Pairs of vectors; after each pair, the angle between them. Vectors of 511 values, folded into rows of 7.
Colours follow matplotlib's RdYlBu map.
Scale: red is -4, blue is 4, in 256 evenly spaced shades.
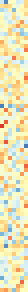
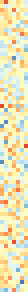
nearly opposite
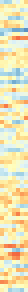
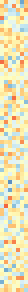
orthogonal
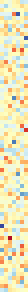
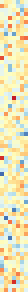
partly opposed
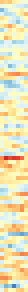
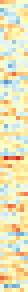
nearly parallel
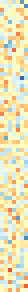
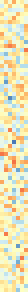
partly opposed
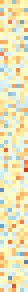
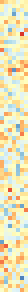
orthogonal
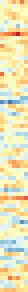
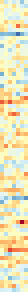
nearly opposite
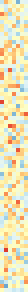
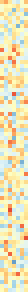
partly aligned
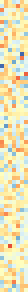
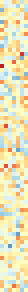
nearly opposite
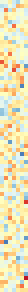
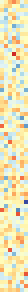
partly opposed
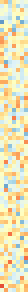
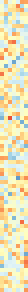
orthogonal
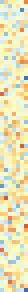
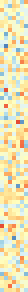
partly aligned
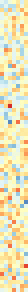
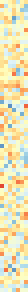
partly opposed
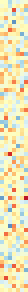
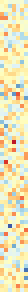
partly aligned
